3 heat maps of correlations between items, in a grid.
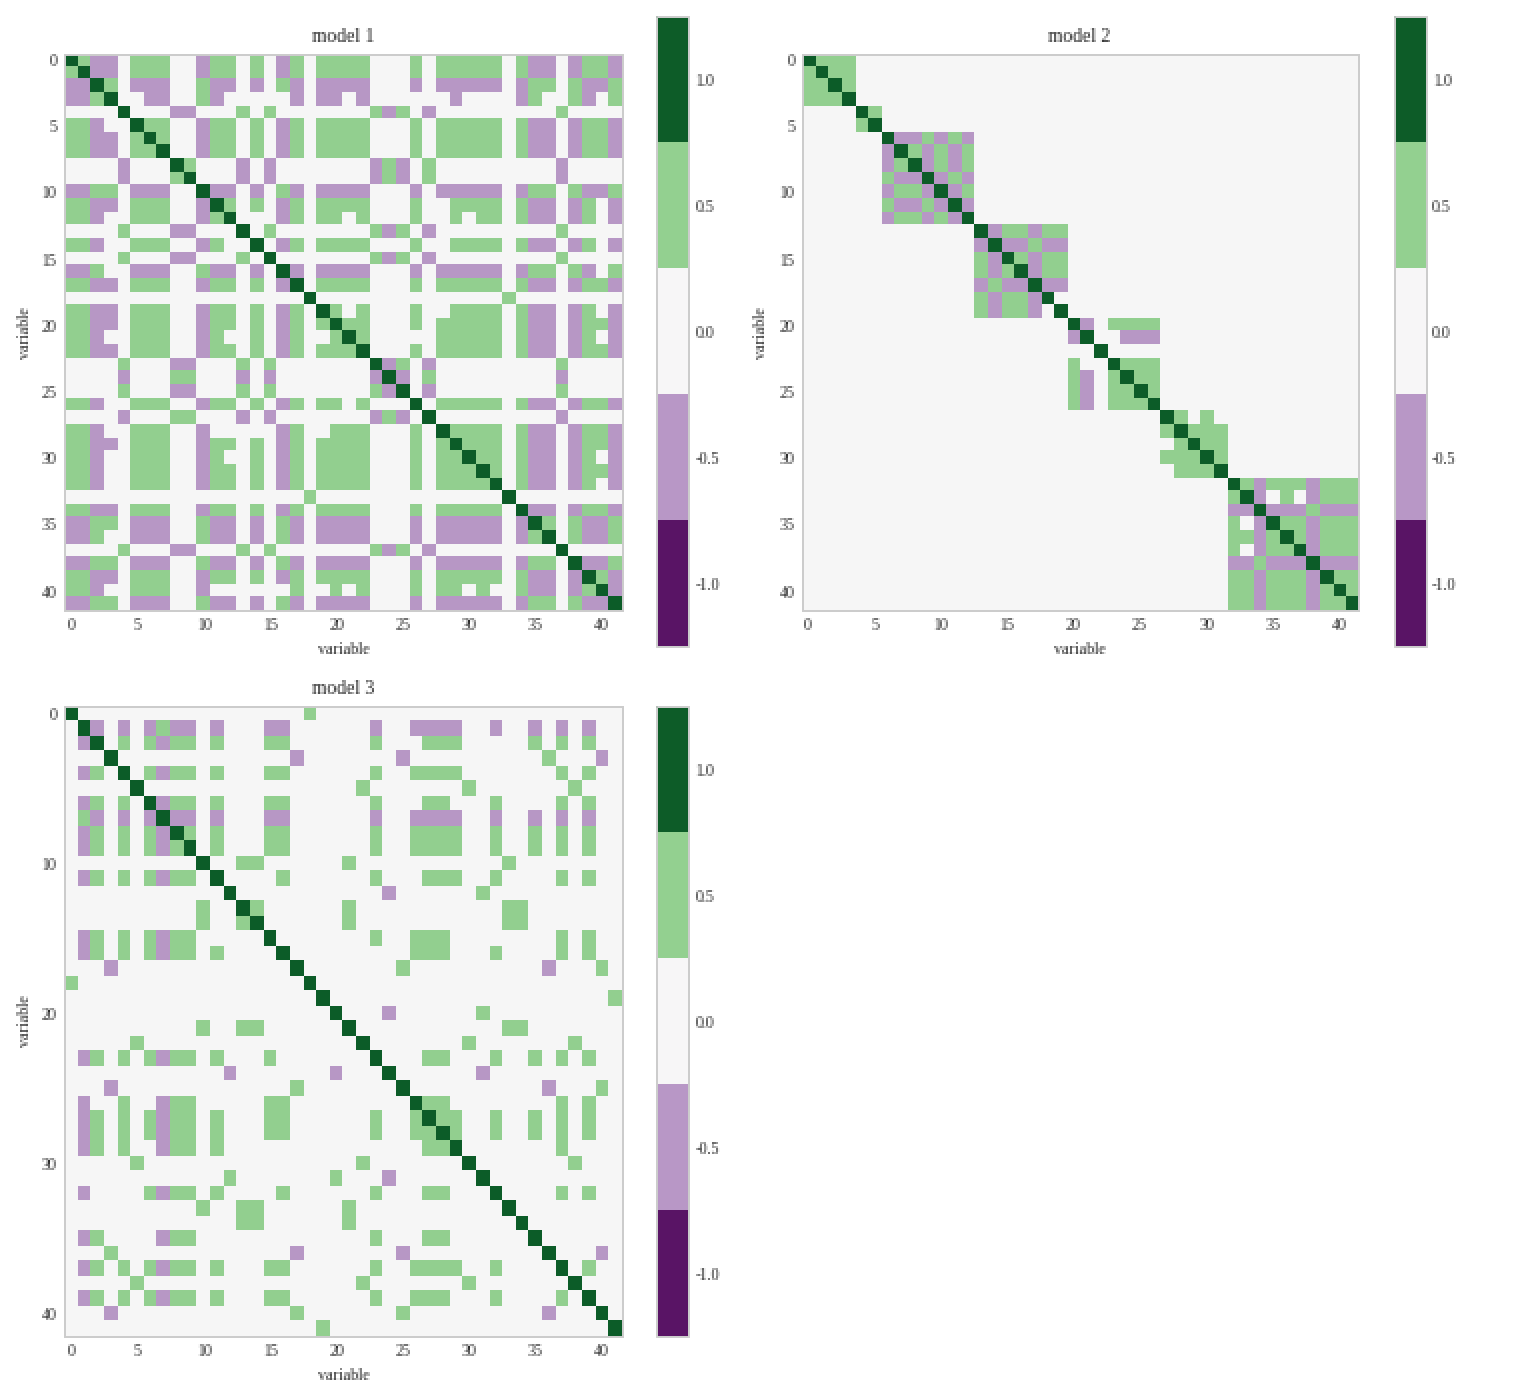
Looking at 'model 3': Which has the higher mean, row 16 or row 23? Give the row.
23
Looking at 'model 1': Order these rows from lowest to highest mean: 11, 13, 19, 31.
13, 19, 11, 31
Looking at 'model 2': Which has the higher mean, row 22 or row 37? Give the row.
37
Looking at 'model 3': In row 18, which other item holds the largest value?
0
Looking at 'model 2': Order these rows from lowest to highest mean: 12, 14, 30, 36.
14, 12, 30, 36
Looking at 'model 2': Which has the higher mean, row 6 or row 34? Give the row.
6
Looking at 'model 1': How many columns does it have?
42
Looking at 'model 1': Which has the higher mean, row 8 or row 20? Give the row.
20
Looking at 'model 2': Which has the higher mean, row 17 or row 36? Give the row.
36
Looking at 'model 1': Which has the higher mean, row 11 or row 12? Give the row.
11
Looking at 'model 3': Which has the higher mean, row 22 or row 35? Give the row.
35
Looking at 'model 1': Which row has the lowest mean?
36
